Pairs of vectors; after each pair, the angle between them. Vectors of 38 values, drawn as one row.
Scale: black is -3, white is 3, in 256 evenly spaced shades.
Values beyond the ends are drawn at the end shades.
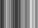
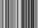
partly opposed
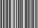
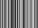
nearly opposite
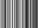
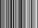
nearly opposite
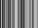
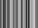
orthogonal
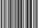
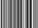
nearly parallel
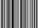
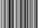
partly aligned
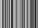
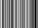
nearly parallel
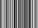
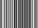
nearly parallel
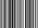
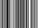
partly opposed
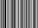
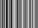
partly opposed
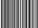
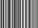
partly aligned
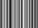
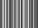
nearly parallel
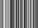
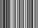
nearly opposite
